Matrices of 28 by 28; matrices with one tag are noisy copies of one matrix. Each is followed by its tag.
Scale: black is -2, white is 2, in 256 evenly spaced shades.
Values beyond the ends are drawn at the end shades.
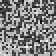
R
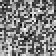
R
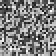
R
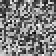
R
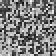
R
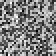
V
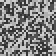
V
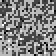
R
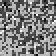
R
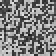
R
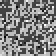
R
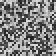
V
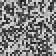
V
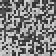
R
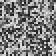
V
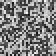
V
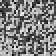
R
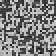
R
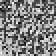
R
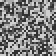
V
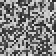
V
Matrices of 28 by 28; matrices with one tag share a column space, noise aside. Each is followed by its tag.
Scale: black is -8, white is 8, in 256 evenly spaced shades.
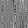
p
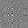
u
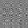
u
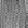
p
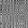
p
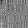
p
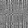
p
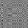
u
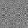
u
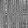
p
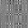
p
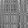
p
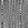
p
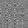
u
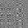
u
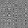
u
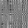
p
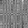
p
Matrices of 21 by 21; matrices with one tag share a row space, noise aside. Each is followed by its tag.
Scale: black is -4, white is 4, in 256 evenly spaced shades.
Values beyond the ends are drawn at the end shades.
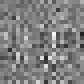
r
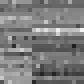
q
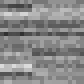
q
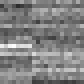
q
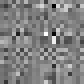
r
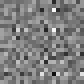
r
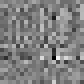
r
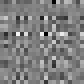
r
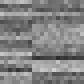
q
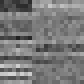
q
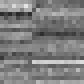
q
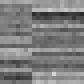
q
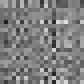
r
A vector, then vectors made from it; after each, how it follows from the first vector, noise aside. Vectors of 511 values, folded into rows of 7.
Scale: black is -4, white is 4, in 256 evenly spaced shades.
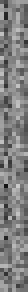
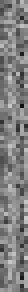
reversed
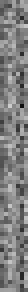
reversed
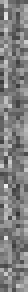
negated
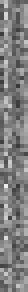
negated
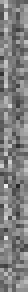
negated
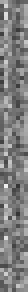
negated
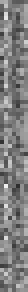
negated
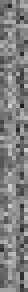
reversed
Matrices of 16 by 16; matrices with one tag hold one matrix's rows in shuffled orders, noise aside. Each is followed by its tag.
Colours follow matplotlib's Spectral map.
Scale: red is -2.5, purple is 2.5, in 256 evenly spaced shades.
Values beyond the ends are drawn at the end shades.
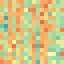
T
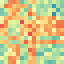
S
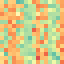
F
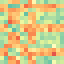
S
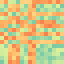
S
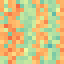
F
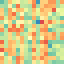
T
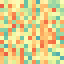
T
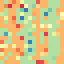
F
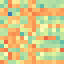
S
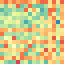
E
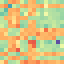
S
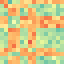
S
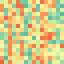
T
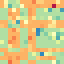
S
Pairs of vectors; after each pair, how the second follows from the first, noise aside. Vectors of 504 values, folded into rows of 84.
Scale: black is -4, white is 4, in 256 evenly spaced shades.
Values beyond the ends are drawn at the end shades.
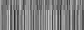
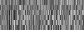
sign-scrambled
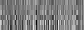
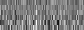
sign-scrambled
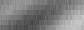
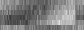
wrapped around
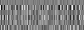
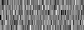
shuffled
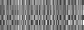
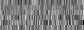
sign-scrambled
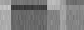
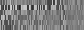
sign-scrambled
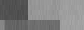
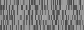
shuffled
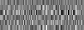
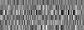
copied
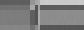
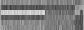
wrapped around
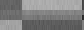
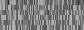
shuffled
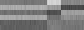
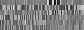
sign-scrambled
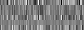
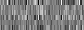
negated
